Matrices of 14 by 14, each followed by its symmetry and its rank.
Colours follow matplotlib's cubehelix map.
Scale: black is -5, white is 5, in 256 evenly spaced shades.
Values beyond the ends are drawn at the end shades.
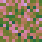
neither, full rank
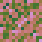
symmetric, full rank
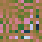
antisymmetric, rank two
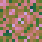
symmetric, full rank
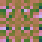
neither, rank two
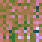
neither, rank three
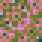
symmetric, full rank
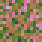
neither, full rank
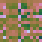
neither, rank three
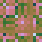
symmetric, rank two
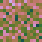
neither, full rank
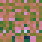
neither, rank three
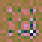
symmetric, rank two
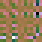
antisymmetric, rank two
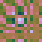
symmetric, rank two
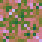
symmetric, full rank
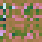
neither, rank three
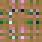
antisymmetric, rank two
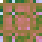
symmetric, rank two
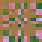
antisymmetric, rank two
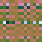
neither, rank two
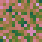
symmetric, full rank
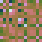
symmetric, rank two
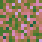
neither, full rank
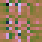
neither, rank two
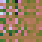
neither, rank two
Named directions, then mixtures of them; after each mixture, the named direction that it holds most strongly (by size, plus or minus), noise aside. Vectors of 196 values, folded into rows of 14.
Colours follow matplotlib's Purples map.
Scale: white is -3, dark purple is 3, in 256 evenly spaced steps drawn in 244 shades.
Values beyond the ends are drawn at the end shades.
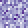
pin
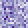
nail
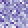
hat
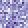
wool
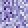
nail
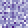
wool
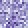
wool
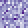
pin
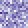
wool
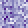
nail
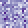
pin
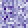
nail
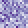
hat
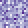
pin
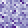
hat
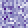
nail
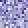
pin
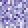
pin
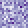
nail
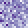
hat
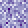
pin
